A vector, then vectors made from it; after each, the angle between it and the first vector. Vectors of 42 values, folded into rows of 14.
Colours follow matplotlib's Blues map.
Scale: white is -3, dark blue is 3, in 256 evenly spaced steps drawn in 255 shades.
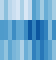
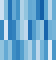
orthogonal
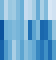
partly aligned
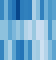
nearly opposite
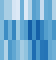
nearly parallel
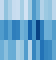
nearly parallel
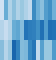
partly aligned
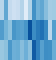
nearly parallel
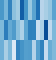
orthogonal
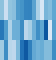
orthogonal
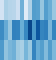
nearly parallel
